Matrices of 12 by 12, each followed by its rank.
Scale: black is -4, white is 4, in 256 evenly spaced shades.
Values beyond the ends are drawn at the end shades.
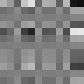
one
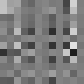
two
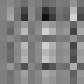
one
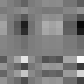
one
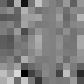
two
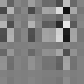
one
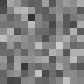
full rank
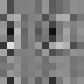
two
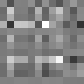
two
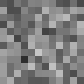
full rank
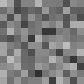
full rank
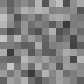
full rank
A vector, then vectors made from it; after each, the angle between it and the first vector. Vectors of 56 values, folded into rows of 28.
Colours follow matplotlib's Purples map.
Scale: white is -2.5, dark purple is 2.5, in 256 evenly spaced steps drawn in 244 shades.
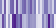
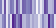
nearly parallel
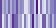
orthogonal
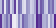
nearly opposite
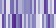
nearly parallel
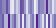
orthogonal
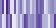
nearly opposite
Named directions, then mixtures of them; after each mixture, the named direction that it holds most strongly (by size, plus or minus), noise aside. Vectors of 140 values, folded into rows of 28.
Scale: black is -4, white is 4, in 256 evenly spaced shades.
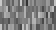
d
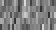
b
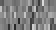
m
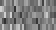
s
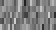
b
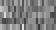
s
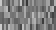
d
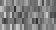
s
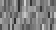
b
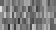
m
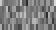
d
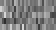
s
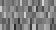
m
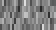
b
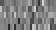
m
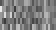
s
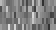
m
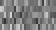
s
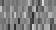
m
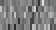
m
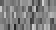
m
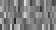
b
